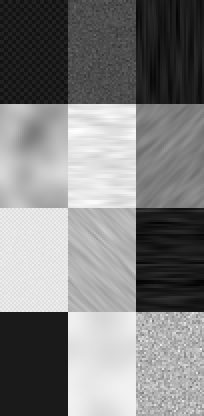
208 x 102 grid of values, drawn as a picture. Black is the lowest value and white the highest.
It is made of 4 by 3 panels. Panel 1,1: very low, checkered, faint in contrast. Panel 1,2: low, fine-grained, faint in contrast. Panel 1,3: very low, streaked downward, faint in contrast. Panel 2,1: high, smooth. Panel 2,2: very high, streaked across, faint in contrast. Panel 2,3: middling, slanting up to the right, faint in contrast. Panel 3,1: very high, checkered, faint in contrast. Panel 3,2: high, slanting down to the right, faint in contrast. Panel 3,3: very low, streaked across, faint in contrast. Panel 4,1: very low, flat. Panel 4,2: very high, smooth, faint in contrast. Panel 4,3: high, fine-grained.
